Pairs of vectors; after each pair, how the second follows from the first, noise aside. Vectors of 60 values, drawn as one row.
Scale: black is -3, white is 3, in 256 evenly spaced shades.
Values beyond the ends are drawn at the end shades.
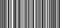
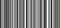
reversed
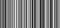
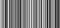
wrapped around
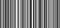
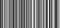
wrapped around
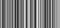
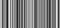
wrapped around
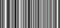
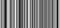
negated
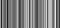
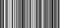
reversed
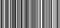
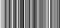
wrapped around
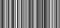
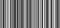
reversed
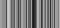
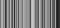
wrapped around
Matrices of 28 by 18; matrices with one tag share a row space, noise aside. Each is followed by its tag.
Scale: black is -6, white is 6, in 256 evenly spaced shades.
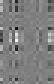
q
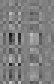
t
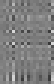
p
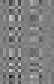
t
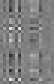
t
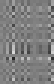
p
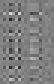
t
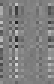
q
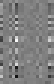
q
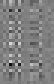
t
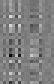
t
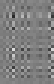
p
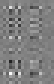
t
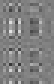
t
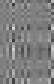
p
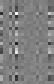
q
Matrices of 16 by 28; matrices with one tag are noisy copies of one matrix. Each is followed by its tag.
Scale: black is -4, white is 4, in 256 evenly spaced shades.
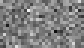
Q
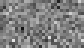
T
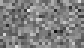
Q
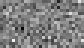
T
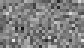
T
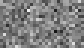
Q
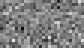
T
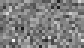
T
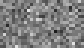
Q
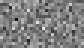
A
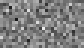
A
